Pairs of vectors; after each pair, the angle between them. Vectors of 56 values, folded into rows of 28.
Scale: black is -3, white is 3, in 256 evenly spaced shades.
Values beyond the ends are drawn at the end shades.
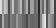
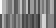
nearly parallel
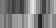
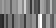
partly opposed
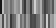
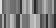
nearly opposite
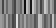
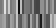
orthogonal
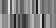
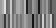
partly opposed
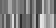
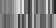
orthogonal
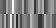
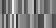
nearly parallel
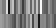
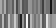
orthogonal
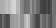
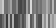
orthogonal
